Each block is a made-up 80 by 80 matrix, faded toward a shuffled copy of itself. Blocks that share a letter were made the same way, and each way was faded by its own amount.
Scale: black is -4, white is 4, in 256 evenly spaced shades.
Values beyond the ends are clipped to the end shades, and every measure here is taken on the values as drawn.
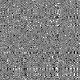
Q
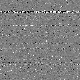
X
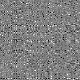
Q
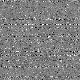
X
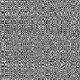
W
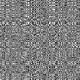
W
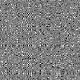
Q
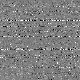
X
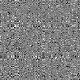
Q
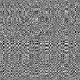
W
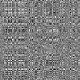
W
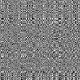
W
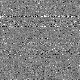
X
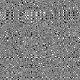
Q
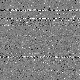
X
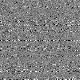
X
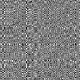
W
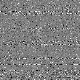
X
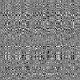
W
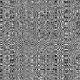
W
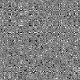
Q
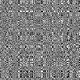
W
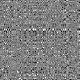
Q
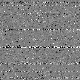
X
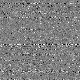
X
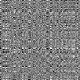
W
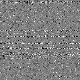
X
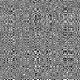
W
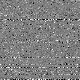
X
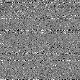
X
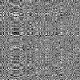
W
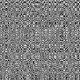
W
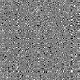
Q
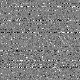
X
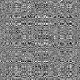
W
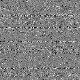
X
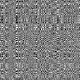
W
